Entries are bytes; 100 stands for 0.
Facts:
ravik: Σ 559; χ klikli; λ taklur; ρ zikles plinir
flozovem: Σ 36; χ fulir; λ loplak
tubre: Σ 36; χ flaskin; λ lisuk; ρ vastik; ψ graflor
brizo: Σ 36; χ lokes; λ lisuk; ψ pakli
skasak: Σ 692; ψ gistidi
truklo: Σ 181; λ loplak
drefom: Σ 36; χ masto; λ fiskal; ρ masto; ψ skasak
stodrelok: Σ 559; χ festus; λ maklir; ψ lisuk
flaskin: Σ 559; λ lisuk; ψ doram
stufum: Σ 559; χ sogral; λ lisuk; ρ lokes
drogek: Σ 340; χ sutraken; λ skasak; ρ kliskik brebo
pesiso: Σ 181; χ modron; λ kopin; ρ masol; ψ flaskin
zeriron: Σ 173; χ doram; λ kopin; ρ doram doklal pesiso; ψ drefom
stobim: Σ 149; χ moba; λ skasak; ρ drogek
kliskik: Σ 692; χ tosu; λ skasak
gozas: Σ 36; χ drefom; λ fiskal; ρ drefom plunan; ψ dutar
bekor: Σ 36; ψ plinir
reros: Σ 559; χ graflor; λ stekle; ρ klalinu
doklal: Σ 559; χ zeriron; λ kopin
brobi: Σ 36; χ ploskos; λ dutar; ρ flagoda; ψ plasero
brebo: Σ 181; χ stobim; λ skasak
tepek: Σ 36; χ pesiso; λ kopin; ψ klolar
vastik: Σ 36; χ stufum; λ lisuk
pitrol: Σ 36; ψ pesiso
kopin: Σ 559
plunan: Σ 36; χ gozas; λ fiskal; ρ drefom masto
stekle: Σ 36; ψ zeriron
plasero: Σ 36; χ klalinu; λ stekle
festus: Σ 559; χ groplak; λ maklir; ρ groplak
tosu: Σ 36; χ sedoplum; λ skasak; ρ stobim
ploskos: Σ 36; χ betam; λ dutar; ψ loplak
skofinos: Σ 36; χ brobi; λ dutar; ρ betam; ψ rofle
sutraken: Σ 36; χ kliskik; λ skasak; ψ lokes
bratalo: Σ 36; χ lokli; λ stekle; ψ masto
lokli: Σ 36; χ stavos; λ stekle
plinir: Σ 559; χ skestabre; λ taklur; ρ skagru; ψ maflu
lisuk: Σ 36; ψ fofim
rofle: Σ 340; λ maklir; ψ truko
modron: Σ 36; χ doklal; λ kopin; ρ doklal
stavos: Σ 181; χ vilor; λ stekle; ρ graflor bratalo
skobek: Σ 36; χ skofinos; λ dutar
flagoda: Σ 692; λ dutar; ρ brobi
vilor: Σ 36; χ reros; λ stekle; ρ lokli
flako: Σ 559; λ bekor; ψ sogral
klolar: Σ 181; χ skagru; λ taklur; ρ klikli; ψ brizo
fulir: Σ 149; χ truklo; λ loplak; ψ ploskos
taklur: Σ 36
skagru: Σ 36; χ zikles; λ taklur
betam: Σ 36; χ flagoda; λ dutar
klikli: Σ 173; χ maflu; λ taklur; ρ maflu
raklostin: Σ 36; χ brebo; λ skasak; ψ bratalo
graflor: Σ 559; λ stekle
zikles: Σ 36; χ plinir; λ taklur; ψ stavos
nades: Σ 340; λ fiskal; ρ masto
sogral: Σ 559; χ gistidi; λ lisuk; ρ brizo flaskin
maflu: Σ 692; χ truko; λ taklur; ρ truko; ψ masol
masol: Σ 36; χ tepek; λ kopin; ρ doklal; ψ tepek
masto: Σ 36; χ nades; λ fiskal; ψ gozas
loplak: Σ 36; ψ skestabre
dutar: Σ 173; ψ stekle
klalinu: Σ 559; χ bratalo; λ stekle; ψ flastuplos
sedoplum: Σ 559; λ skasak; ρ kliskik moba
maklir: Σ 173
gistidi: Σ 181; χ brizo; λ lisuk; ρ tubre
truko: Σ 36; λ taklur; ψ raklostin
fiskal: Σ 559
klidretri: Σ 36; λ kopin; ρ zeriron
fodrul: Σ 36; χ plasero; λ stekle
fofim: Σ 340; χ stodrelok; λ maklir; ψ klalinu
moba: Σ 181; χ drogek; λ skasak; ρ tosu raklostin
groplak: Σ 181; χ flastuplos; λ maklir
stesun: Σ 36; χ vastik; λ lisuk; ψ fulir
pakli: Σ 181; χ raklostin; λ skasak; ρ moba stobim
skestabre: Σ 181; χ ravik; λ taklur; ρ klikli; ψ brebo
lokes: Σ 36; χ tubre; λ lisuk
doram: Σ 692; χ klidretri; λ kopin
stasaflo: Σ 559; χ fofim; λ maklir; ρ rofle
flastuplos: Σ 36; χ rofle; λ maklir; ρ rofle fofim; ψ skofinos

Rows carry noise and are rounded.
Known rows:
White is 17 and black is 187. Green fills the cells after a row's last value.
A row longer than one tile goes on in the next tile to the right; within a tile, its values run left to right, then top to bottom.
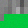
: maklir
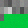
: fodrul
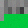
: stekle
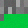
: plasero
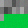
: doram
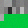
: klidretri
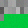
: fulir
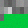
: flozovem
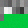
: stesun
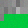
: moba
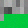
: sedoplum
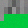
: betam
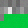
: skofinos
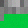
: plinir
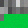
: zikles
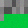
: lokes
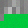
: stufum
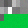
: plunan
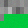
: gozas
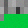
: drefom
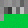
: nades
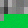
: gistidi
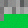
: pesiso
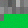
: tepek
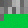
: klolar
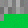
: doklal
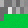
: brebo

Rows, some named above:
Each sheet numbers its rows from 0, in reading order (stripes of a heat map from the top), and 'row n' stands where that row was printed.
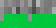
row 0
masto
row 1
gistidi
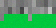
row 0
dutar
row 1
flastuplos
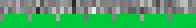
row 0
doklal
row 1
zeriron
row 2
tubre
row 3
klalinu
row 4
pitrol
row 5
graflor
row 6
plinir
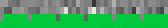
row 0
kliskik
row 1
groplak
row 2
raklostin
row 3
fofim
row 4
skasak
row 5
stekle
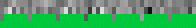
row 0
stasaflo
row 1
flako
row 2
stasaflo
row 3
pakli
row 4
fulir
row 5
maflu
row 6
dutar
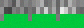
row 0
brizo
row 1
stobim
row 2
stodrelok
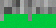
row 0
tosu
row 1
flako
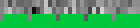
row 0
lisuk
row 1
stavos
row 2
klolar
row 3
pakli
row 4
drogek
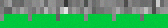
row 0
klikli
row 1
moba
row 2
fofim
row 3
brobi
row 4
modron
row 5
masol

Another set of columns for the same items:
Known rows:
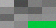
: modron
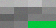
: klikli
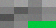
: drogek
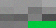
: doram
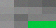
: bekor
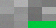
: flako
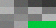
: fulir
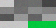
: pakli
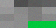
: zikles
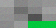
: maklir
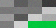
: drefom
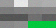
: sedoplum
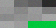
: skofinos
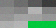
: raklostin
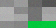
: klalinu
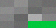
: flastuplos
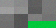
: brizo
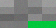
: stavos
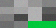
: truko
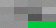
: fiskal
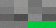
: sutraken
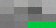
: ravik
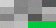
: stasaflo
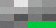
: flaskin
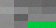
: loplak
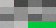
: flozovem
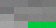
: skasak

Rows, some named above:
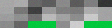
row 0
plinir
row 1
gozas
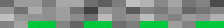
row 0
dutar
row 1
plinir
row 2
zeriron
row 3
pesiso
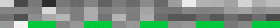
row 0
plunan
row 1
stekle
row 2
stekle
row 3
sedoplum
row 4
graflor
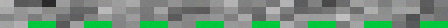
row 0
stesun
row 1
nades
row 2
flako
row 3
moba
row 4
stufum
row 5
brobi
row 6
dutar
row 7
brizo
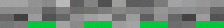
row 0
tubre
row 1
brobi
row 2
brebo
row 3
tubre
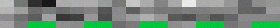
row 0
tepek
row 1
tosu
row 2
zeriron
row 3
sedoplum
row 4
gistidi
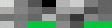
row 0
masol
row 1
maflu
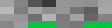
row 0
fofim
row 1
doklal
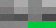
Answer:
kliskik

